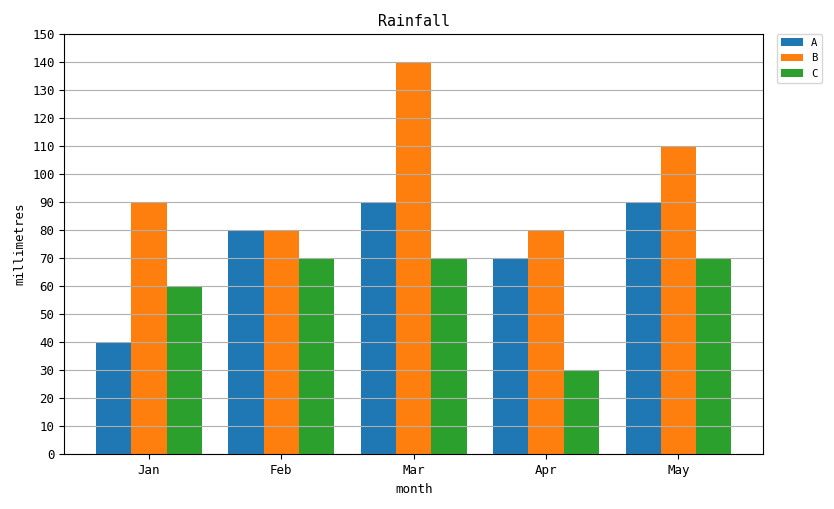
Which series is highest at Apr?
B
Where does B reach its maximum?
Mar
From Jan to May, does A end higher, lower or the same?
higher
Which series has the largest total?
B
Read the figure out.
Title: Rainfall
x-axis: month, ticks Jan Feb Mar Apr May
y-axis: millimetres, ticks 0 10 20 30 40 50 60 70 80 90 100 110 120 130 140 150
Legend: A, B, C
Values:
A: 40 80 90 70 90
B: 90 80 140 80 110
C: 60 70 70 30 70
